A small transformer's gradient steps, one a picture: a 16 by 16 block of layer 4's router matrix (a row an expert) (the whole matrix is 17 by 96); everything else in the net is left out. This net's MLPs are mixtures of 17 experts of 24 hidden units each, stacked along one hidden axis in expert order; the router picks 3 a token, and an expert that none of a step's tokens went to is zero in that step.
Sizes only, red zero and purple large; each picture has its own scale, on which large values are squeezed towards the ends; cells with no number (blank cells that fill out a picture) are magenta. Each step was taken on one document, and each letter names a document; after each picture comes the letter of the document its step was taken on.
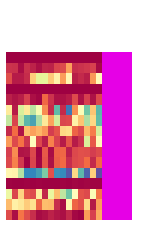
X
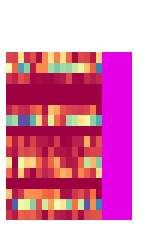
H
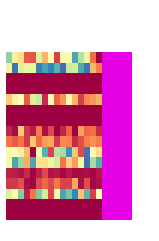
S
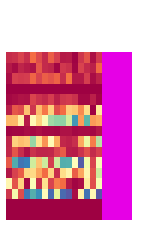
X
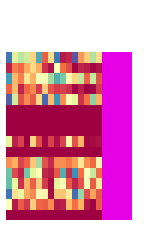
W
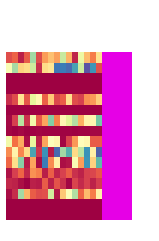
S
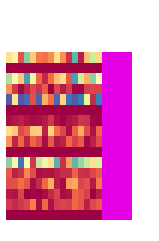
W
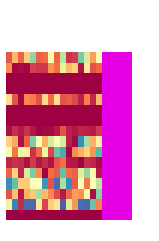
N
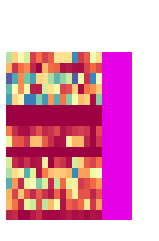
W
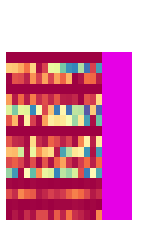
X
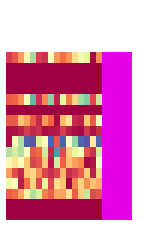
N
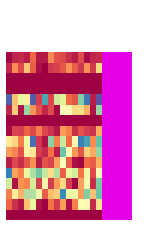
N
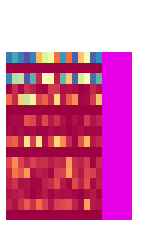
W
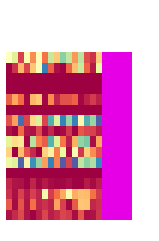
S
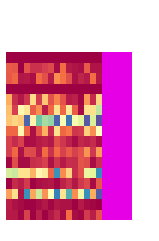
X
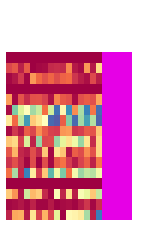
X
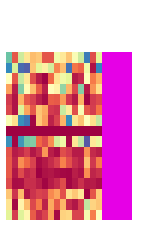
H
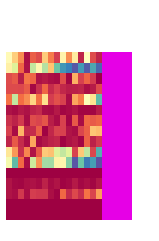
S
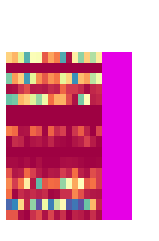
W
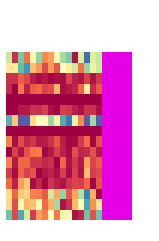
H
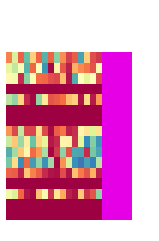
S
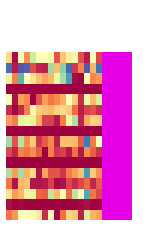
H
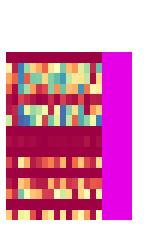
H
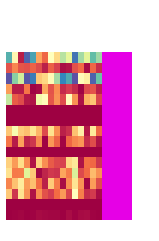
W
